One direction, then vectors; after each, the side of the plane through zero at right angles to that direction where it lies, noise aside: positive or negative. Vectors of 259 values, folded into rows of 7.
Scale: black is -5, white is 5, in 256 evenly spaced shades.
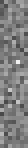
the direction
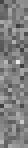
positive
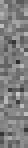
negative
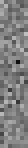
negative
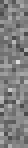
positive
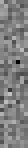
negative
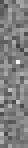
positive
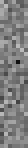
negative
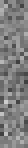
negative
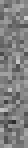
positive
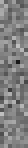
negative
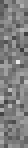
positive
